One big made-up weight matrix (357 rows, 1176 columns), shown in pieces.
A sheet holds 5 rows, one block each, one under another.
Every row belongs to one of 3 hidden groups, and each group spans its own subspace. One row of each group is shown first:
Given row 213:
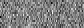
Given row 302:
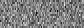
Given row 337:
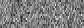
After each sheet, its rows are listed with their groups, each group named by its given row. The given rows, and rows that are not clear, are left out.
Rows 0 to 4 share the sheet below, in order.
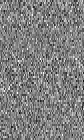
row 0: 213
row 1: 302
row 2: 213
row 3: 213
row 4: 302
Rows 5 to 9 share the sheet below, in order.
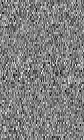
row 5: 302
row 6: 213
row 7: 337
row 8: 302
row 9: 302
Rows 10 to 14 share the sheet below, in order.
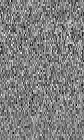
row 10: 337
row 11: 213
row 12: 337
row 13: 213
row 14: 337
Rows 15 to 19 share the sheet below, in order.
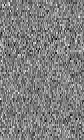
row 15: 213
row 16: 213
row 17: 302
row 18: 302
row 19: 302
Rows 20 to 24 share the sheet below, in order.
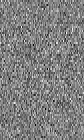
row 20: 213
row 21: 302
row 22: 213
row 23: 302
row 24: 213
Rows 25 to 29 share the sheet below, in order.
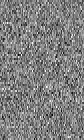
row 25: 302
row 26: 213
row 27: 302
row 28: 213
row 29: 213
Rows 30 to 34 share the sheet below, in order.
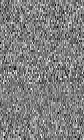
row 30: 337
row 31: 302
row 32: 213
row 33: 337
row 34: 337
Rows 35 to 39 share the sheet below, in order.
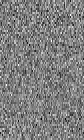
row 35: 302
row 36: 213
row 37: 302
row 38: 213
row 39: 302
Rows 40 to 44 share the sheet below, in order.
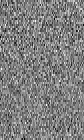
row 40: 213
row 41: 213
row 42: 337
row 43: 213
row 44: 337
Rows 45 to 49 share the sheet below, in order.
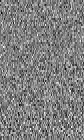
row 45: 337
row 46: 337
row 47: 337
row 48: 213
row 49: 302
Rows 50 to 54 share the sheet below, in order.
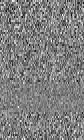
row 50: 337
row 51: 213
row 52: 337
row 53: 302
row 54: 337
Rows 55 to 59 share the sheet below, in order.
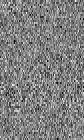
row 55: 213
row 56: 213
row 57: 213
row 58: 337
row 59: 337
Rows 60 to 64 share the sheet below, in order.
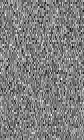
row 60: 213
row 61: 302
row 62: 213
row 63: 213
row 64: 302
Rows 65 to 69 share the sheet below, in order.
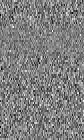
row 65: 302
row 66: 302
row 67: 337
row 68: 213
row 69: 302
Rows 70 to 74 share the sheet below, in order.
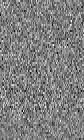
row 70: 213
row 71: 302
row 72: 302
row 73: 337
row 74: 213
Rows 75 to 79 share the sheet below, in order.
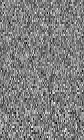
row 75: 213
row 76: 337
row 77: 337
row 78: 337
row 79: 213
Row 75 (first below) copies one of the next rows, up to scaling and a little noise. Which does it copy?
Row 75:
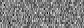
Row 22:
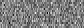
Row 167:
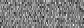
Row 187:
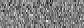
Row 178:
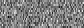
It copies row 22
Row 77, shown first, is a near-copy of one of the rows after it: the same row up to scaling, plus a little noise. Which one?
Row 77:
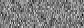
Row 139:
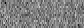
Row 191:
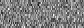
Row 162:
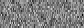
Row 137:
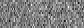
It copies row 162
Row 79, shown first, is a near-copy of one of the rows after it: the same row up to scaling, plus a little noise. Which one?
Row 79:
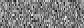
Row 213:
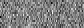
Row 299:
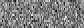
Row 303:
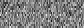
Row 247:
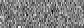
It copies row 299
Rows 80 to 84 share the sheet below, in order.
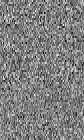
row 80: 337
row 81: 337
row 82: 337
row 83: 213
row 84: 213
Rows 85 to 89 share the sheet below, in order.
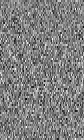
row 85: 337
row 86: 213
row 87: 213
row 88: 337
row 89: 337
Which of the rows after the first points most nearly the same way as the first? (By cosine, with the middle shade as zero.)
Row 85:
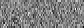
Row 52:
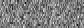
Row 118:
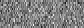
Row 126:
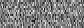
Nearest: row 126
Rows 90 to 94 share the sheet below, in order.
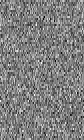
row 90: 213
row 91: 337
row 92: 302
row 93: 213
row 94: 302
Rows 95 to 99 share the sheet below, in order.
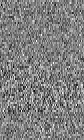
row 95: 302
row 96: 302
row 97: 337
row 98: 213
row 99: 213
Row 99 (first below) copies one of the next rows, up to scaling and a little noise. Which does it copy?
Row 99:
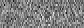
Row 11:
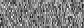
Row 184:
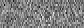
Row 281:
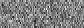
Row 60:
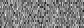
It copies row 184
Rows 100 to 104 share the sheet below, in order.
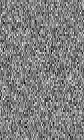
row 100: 302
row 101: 337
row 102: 337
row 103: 213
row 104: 337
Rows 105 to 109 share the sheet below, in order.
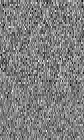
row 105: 213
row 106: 337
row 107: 213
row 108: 337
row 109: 302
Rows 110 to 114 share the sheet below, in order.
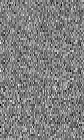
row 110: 213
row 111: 213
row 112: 213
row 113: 302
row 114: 302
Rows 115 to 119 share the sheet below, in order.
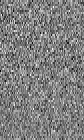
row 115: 337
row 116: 302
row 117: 302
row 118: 337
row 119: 337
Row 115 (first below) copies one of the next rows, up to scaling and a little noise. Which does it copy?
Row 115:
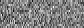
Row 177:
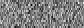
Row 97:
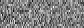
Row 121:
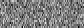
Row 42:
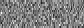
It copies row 97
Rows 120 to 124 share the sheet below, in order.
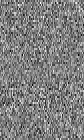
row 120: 213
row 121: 337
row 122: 337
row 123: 337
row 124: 213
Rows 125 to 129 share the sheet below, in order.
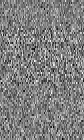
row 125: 213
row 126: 302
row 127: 213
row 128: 302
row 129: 337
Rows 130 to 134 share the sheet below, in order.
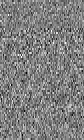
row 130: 302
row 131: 213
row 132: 302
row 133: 337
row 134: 302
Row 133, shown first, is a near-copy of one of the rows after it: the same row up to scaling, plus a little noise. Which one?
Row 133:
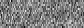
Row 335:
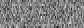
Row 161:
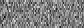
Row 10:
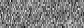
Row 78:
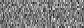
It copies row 10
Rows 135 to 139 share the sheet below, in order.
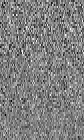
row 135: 213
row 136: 302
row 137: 337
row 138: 302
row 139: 337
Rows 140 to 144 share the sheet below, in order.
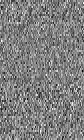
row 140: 337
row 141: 337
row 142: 302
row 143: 302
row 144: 337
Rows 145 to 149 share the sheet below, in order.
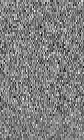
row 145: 213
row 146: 302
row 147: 213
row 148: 213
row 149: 302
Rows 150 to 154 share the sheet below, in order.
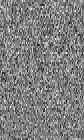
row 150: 337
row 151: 213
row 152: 302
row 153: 302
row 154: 213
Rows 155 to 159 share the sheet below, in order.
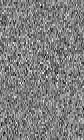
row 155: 302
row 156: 213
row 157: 213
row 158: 213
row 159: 337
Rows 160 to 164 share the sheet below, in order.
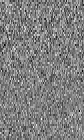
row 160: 337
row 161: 337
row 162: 337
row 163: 302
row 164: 302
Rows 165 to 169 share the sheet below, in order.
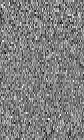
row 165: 213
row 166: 302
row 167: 213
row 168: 213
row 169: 337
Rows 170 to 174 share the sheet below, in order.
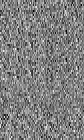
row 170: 302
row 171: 302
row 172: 302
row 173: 337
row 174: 213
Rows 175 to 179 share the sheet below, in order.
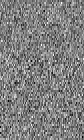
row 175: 302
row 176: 337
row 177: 337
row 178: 213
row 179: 302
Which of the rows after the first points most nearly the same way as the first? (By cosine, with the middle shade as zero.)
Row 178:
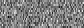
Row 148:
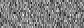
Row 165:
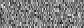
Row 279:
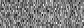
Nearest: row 165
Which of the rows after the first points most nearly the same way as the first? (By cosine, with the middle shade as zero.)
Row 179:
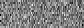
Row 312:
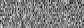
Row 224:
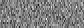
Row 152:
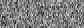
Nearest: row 312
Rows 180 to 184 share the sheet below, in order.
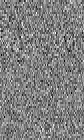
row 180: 302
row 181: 337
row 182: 213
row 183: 213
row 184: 213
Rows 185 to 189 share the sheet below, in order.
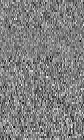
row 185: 213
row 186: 302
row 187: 213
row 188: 302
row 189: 337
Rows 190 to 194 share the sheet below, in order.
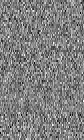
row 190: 302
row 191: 337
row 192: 213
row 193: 213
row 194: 302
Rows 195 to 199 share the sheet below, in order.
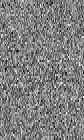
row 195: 213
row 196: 337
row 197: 213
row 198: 337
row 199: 337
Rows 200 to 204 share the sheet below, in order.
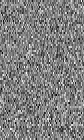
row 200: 337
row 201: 213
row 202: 302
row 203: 213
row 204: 302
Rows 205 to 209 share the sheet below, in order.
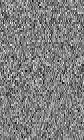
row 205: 337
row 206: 302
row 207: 337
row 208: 337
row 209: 302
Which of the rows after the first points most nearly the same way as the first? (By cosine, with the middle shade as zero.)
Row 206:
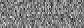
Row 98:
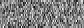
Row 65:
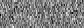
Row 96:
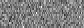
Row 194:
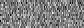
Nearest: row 194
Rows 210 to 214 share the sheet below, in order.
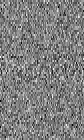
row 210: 213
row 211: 213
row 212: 337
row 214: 302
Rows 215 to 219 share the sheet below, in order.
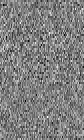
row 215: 337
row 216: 337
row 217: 213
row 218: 302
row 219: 213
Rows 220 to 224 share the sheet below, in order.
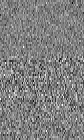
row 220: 302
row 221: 302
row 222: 337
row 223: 302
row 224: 302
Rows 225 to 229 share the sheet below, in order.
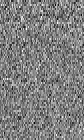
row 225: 337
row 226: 302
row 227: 302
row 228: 337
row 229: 213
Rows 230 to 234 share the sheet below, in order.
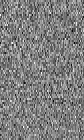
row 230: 302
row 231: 302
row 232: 337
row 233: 302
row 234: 213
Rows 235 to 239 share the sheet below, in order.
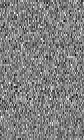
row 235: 213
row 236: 337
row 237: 213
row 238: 302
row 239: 213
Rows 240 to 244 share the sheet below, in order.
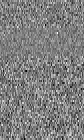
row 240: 302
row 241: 213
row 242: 337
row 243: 302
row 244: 337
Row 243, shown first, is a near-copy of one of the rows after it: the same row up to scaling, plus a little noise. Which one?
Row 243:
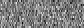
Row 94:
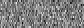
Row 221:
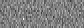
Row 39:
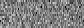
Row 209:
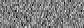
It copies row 94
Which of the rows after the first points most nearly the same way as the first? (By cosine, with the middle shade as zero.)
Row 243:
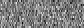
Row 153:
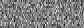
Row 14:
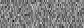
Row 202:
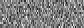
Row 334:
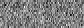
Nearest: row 153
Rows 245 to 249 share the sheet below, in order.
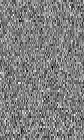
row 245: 213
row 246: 337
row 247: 213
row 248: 213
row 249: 337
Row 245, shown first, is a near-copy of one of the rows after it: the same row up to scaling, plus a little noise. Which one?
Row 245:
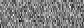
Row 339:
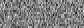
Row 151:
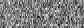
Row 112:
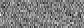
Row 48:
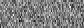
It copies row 48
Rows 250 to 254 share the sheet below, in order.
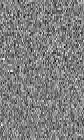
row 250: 302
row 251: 302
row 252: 302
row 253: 213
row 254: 337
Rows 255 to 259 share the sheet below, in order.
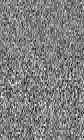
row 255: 302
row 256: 213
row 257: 337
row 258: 337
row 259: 213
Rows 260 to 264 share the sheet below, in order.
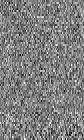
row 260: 213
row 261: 213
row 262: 337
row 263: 337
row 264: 337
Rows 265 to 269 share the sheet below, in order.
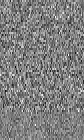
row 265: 337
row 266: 337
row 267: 302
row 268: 337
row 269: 213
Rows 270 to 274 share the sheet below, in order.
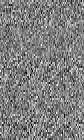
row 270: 337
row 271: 337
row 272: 302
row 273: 302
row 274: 302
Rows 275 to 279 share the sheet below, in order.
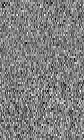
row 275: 213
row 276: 337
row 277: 213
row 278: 302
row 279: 213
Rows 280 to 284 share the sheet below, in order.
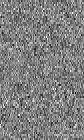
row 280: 302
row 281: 213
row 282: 213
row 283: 337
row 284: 213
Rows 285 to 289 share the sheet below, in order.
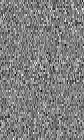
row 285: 337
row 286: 213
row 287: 337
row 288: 302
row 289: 213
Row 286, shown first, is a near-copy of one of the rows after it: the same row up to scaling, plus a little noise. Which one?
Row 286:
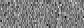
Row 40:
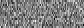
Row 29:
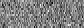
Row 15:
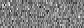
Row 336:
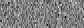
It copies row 336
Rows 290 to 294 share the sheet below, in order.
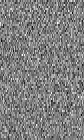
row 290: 213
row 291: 337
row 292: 337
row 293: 337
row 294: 302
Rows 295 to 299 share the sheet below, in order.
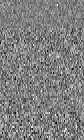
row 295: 213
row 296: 302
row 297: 302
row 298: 302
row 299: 213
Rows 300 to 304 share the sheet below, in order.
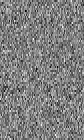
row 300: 337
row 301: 302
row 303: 213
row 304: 302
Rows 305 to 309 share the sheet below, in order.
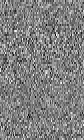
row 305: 213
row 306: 302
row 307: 213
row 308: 213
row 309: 337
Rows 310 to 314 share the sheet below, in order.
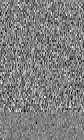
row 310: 213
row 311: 302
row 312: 302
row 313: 337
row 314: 302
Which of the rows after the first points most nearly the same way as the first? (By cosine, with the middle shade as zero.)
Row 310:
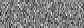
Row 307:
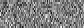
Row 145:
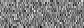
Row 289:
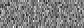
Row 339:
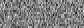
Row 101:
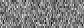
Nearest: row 145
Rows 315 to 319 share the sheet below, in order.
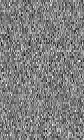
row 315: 213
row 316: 337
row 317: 302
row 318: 213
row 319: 302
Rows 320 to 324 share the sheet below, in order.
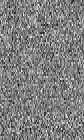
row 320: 302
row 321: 337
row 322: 213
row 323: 302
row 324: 302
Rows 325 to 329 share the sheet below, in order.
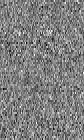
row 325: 337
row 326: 213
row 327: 213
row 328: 337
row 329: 302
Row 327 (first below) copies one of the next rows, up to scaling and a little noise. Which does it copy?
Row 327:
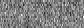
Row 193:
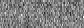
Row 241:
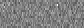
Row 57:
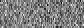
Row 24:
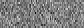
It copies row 193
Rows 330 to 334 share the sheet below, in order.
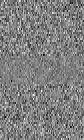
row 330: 302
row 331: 302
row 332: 302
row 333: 302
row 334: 213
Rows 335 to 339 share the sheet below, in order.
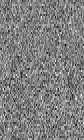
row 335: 337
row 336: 213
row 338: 213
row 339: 213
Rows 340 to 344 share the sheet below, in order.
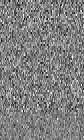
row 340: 213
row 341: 337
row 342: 213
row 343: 337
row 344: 213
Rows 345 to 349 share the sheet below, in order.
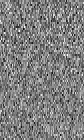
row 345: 337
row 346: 213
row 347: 337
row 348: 337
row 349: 213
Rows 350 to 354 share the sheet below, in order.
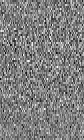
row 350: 337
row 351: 302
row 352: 302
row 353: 213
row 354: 213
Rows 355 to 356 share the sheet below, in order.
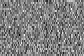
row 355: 213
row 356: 213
